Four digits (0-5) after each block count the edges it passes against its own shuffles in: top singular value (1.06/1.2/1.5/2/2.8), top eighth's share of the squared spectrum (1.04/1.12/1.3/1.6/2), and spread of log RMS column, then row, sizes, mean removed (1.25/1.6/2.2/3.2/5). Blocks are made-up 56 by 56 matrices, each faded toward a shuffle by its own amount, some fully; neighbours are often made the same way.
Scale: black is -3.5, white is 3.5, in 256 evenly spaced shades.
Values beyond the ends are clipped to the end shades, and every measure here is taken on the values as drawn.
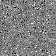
0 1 0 0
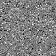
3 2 0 1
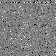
3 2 0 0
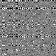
4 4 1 3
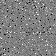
1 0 0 0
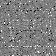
3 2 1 1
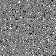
3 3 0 1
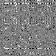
4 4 1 2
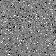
2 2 0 0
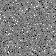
0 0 0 0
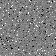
0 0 0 0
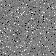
0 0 0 0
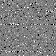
3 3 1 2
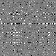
4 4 1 2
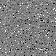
2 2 0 1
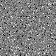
1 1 0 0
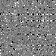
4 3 1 2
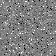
2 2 0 0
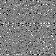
3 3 1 2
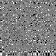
4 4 1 2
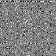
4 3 1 2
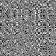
4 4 2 1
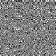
4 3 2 2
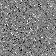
0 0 0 0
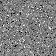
0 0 0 0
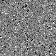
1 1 1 0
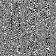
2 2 3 0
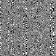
2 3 3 0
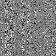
1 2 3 0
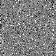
1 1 2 0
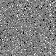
1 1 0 0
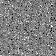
1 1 1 0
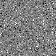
1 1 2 0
